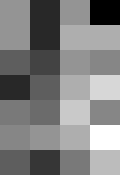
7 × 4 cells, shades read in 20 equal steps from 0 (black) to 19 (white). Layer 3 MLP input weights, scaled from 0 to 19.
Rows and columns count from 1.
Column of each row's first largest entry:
1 3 3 4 3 4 4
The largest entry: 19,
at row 6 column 4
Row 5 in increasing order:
8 9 10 15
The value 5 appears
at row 3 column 2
